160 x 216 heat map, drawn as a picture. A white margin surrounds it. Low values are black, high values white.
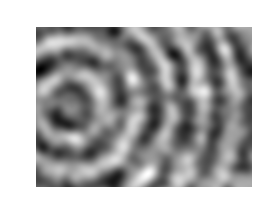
Odd rows or columns: none. Slope: none. Ninth with the highest average: bottom middle. Lone odd cells: none. Rings: centred on the middle left. Grain: smooth.
